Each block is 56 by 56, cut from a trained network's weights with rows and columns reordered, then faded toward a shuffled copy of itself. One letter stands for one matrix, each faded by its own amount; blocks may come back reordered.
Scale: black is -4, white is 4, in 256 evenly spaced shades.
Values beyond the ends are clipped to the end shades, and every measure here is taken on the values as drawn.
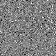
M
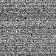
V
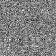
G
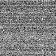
V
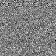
G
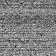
V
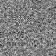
G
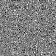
M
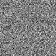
G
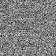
G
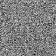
G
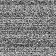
V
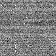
V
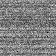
V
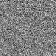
G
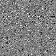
M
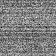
V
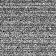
V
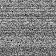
V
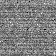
V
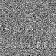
G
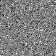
M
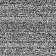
V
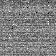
V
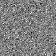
M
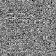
G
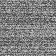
V
